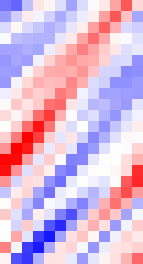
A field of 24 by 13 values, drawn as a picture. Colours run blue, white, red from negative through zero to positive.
Mirror symmetry: none. Average level on the scale: 50%. Odd rows or columns: none. Ninth with the highest average: middle left. Grain: diagonal, up to the right. Slope: none.
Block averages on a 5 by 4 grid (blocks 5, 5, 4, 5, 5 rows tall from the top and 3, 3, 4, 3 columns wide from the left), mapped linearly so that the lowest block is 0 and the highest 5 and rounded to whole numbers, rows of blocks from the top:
1133
2430
5512
4114
2023
